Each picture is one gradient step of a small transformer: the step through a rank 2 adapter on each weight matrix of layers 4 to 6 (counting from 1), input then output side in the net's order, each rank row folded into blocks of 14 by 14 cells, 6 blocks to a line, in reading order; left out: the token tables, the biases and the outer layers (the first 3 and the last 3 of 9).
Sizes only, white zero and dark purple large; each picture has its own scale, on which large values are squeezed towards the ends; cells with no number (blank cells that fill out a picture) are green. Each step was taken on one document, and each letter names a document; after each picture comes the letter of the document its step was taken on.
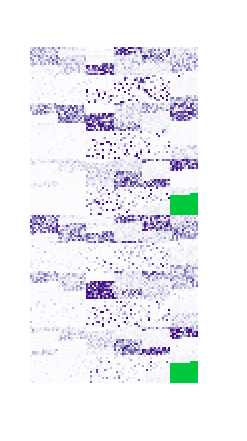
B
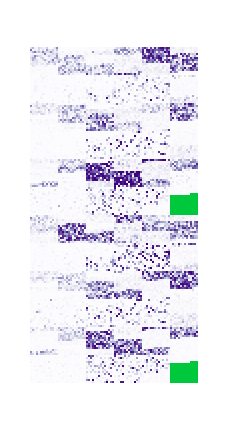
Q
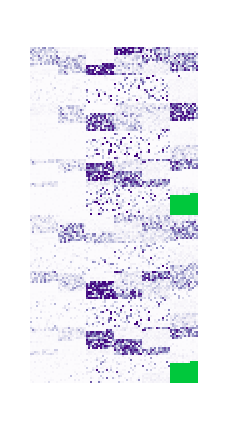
B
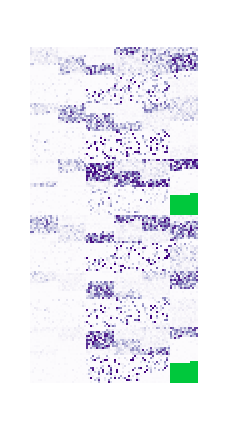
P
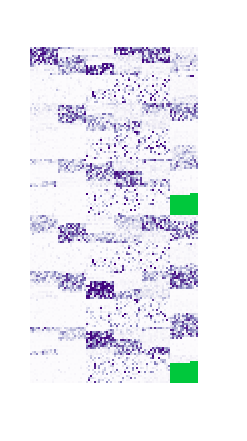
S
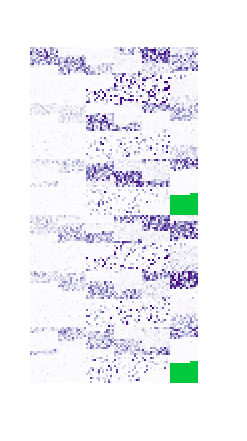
P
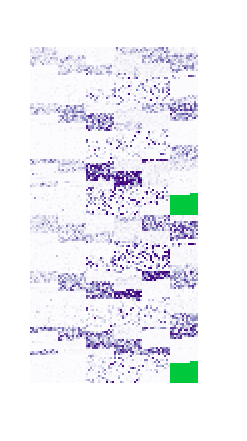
Q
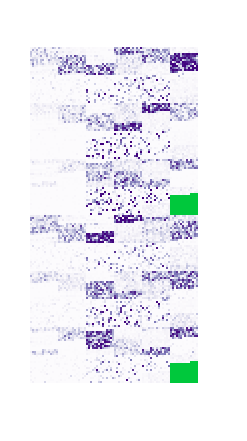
B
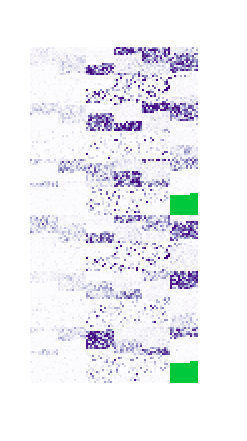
P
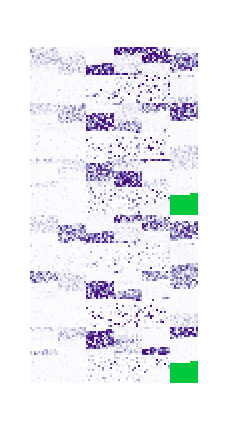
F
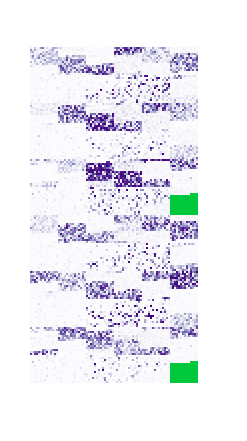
F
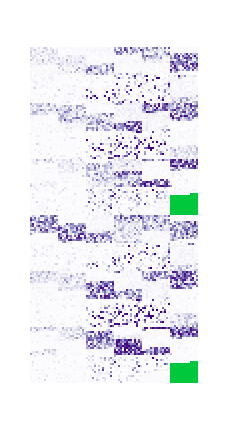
F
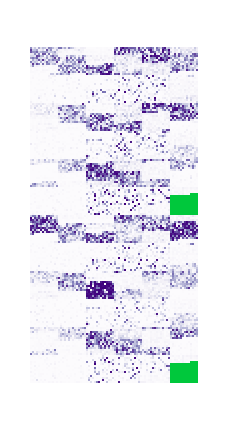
S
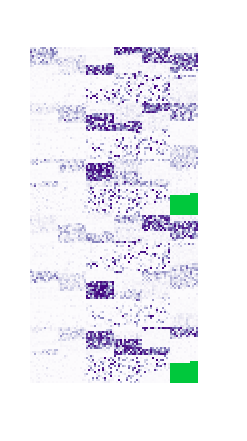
F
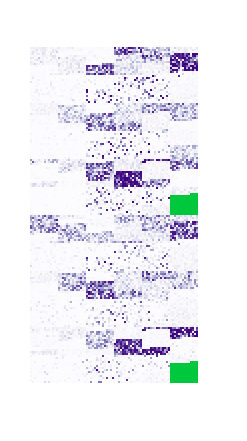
B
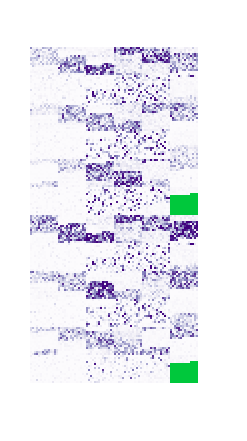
S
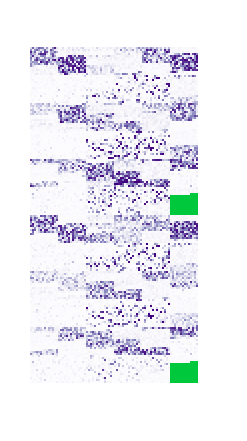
F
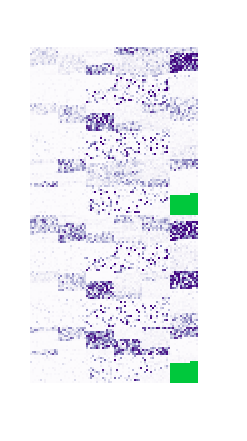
P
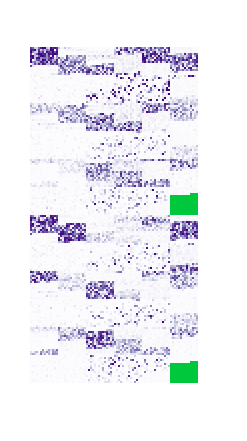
F
